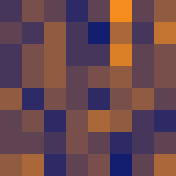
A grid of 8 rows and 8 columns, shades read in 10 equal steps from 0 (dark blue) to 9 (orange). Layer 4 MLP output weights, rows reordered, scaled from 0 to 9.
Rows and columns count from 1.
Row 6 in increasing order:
1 1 2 3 4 4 5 6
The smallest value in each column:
2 1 1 1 0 0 2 1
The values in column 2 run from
1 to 6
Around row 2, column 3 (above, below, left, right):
3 5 2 2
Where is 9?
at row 1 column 6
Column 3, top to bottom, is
3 5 5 5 4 1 2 1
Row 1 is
2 4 3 1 3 9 3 5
